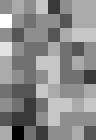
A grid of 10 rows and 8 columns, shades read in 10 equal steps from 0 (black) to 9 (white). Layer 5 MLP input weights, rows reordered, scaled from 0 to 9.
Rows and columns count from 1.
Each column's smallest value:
3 0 2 2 2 3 3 2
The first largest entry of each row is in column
4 1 7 1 4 5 4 5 5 1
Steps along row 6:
down down up up down same down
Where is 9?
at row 2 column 1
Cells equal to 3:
8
